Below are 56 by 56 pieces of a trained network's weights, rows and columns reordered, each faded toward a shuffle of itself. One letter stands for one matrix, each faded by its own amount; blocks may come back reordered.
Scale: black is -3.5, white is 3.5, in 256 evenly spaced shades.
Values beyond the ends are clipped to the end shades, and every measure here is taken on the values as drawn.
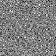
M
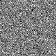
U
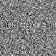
M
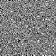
M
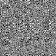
M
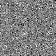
U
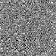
M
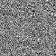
M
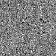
U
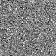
U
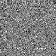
M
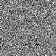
M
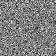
U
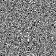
U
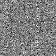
U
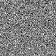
M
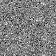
U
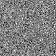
U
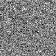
M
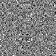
M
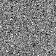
U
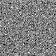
U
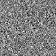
M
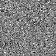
U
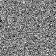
M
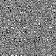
M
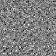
M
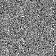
U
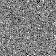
U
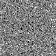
U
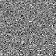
M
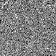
U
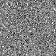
U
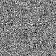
M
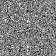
U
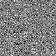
M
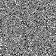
U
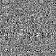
M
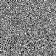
M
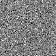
U
